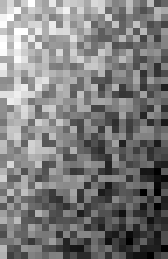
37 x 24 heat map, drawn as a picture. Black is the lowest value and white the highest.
On average the colour sits 50% of the way up the scale. The ninth with the highest average is the top left. Neither half mirrors the other. Values rise toward the top left. The histogram is bell-shaped. There are no regular stripes. The ninth with the lowest average is the bottom right.
